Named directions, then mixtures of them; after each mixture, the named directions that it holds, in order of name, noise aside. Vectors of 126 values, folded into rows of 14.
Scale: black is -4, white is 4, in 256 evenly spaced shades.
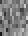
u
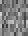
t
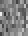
t, u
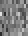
t, u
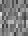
t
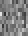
t, u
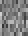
t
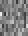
t, u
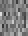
t, u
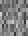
t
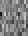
t, u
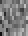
u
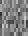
t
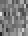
t, u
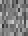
t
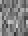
t, u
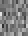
t, u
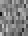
t, u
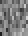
u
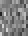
t, u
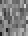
u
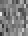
t, u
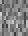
t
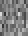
t, u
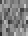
t, u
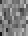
u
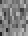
u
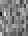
t, u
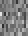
t, u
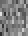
t, u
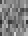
t, u
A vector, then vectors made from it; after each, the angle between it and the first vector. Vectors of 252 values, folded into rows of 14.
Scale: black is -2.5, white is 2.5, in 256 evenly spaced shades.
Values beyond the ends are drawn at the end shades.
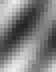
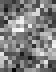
partly opposed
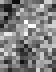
partly opposed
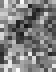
partly aligned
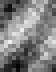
nearly opposite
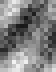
nearly parallel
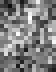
partly opposed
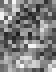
partly aligned
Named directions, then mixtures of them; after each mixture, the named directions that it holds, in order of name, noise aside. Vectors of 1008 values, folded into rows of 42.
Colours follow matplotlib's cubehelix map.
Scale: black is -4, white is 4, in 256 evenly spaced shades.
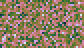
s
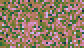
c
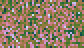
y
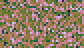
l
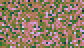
c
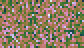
y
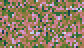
c, l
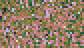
c, y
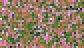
c, l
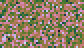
s, y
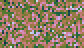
c, l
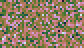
l, s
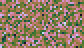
s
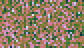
y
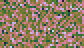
l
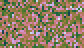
c, l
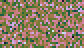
l, s
